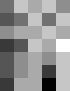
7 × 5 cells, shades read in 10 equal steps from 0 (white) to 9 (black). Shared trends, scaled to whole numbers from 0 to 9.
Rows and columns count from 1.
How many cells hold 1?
0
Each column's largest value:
7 6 3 9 4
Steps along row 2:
down down up down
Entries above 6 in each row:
0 0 0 1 0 1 2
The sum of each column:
41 27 19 32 15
